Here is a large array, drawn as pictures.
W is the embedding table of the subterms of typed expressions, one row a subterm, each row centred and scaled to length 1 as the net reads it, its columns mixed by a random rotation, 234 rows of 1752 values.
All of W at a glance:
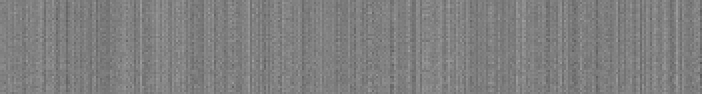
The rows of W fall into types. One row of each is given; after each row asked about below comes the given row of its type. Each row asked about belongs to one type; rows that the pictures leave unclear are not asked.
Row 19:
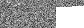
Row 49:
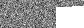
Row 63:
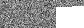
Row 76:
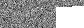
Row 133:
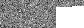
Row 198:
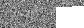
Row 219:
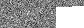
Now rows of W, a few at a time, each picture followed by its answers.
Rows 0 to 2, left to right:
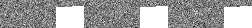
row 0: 49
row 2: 219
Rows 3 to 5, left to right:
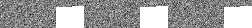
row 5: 219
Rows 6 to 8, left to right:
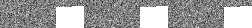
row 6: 198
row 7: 133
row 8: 198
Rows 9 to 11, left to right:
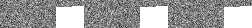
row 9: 49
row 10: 49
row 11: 19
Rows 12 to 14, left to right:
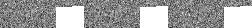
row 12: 76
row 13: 198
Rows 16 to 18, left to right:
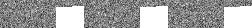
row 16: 76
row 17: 198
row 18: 19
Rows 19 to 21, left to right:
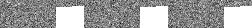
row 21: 63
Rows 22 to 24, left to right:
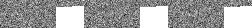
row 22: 49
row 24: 198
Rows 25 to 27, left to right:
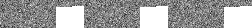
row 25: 133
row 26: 76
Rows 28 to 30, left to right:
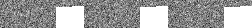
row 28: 198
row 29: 133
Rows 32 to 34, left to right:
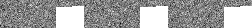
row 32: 133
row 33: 219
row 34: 76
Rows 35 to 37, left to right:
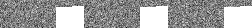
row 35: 76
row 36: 49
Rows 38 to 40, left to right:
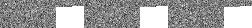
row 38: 76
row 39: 76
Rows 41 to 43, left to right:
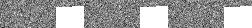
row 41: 198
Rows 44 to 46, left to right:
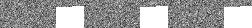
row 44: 219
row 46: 198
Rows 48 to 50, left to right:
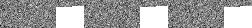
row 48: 133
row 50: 133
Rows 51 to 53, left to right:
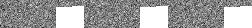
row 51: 133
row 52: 19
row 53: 133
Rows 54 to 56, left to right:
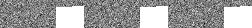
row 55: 133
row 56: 219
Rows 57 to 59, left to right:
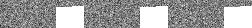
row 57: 49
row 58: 198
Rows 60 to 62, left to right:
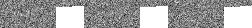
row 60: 198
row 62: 19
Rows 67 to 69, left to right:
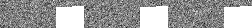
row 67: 63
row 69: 219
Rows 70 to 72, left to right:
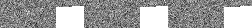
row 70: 219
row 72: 76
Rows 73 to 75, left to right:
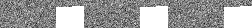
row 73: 219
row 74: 63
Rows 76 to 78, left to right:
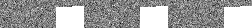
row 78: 63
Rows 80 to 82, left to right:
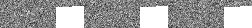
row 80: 198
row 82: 63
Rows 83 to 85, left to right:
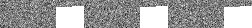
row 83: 63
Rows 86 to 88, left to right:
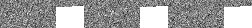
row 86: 49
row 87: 198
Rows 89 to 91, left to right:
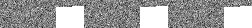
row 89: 76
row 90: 49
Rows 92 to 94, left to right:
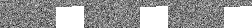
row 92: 63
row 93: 133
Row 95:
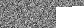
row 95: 133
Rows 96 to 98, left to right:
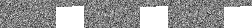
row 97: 198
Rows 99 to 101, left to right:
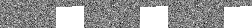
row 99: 19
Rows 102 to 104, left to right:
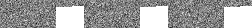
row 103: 19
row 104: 198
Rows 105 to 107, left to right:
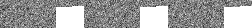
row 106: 76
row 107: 49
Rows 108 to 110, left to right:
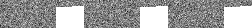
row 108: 49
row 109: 63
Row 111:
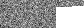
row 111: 49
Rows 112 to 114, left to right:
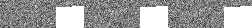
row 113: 219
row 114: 76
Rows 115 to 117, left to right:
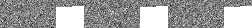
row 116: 219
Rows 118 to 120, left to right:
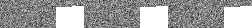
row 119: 63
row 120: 133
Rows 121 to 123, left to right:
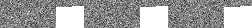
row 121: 219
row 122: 49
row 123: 76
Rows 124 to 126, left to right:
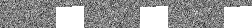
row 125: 219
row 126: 219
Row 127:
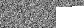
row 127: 133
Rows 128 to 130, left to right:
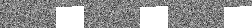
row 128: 198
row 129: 198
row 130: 49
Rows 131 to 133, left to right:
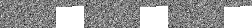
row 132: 133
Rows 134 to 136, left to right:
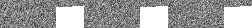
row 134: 49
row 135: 219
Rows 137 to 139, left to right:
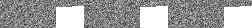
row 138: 63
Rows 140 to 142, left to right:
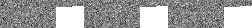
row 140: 76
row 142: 19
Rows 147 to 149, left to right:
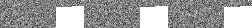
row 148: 49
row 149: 198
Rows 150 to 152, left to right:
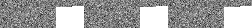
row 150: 76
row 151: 19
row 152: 76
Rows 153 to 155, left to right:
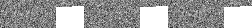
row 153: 198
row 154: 19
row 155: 198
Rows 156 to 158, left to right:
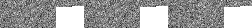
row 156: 76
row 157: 76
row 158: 133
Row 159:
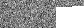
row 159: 76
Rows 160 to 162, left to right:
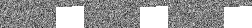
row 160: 49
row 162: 219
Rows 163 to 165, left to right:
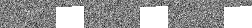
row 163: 219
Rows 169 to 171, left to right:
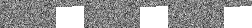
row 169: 63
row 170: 63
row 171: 49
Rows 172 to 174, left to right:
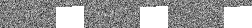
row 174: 19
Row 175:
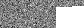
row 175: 133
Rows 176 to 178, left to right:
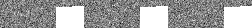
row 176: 198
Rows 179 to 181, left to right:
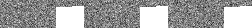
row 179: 19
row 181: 219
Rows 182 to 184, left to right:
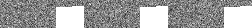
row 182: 19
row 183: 76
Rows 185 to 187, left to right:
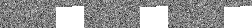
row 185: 76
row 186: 76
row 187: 133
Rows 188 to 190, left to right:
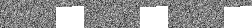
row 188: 198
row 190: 133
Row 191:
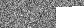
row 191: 198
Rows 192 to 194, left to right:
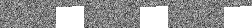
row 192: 219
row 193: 63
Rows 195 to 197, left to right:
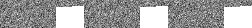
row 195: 49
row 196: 198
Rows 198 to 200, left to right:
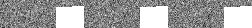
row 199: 198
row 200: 76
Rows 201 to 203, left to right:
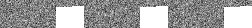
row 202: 198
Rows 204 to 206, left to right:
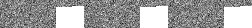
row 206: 19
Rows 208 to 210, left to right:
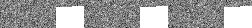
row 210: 133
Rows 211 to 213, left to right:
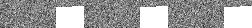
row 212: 133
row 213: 49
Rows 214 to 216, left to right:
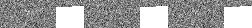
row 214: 219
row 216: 49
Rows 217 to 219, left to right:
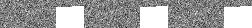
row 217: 219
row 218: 49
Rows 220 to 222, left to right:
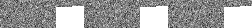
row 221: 76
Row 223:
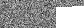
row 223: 63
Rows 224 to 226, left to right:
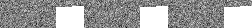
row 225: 76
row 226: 49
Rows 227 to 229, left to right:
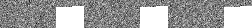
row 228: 219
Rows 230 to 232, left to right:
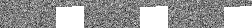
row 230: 63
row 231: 63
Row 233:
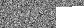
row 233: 198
